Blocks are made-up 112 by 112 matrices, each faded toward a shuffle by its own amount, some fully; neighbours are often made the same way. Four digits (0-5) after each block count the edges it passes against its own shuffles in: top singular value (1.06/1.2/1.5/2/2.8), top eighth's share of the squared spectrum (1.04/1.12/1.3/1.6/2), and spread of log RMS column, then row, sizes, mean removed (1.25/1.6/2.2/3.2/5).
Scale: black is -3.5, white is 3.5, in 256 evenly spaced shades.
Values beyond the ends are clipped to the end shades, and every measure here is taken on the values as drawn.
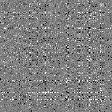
4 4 3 3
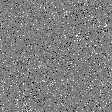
0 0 0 0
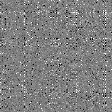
4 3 2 2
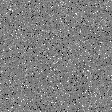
1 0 0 0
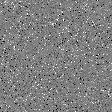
0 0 0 0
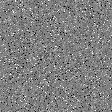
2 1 0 0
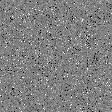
2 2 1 1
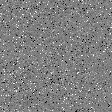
2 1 0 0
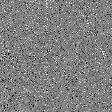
2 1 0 0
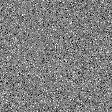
0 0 1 0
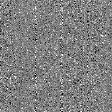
1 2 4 0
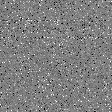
1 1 0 1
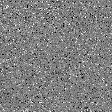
1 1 0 2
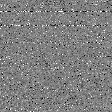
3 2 0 2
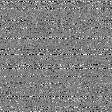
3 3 0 4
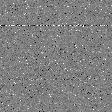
3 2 0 1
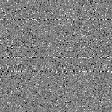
4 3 1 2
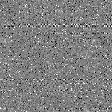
4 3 1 2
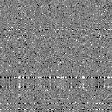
5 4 2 3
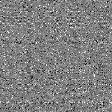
4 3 1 2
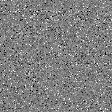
1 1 0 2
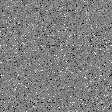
1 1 0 1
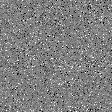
0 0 0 0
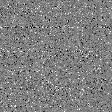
2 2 1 2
